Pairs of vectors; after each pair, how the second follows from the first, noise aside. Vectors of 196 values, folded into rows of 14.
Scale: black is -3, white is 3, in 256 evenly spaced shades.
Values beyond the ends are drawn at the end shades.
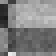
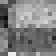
copied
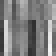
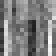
copied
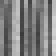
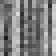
copied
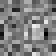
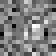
copied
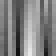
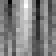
reversed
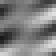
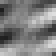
copied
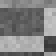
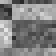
reversed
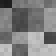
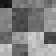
copied
